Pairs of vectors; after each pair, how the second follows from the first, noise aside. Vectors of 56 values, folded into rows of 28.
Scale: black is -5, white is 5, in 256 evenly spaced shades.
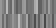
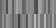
negated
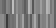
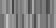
negated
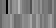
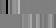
partly zeroed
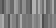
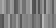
negated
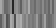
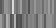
negated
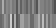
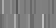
partly zeroed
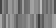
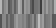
negated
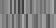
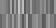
negated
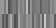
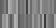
negated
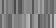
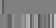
partly zeroed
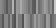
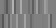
partly zeroed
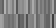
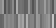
negated
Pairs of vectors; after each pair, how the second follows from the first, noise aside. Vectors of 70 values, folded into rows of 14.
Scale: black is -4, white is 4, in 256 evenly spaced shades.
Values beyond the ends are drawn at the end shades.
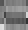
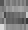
copied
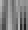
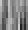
copied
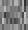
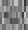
copied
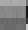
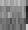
copied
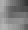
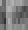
wrapped around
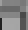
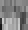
copied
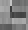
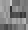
copied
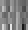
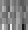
copied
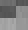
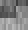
copied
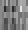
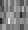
wrapped around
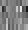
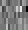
copied
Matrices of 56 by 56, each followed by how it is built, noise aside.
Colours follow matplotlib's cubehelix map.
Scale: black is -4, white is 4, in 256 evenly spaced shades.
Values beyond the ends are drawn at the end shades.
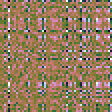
low rank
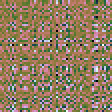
low rank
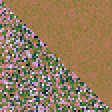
lower triangular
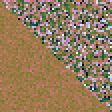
upper triangular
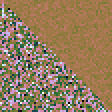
lower triangular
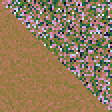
upper triangular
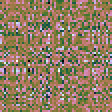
low rank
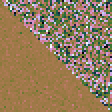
upper triangular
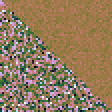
lower triangular
